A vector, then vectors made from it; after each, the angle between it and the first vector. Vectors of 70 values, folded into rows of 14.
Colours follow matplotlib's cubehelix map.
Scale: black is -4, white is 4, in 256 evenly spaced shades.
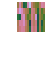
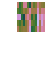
nearly opposite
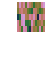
partly aligned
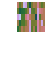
nearly opposite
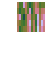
nearly opposite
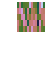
partly aligned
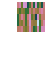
partly opposed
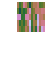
nearly opposite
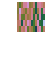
orthogonal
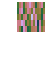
partly aligned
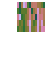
nearly opposite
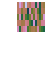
orthogonal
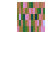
partly opposed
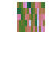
nearly opposite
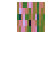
nearly parallel
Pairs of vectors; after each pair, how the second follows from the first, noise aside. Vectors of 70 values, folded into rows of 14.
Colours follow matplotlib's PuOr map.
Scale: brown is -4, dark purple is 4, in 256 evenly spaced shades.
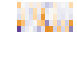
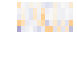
shrunk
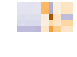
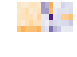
negated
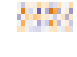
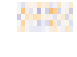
shrunk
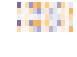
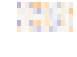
shrunk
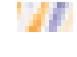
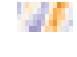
negated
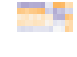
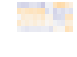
shrunk
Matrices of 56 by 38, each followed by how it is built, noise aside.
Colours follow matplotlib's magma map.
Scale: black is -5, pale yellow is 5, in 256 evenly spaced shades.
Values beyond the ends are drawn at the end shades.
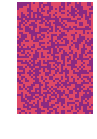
noise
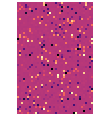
sparse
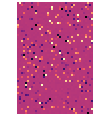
sparse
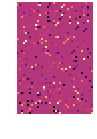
sparse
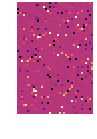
sparse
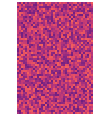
noise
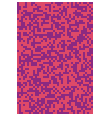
noise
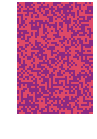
noise
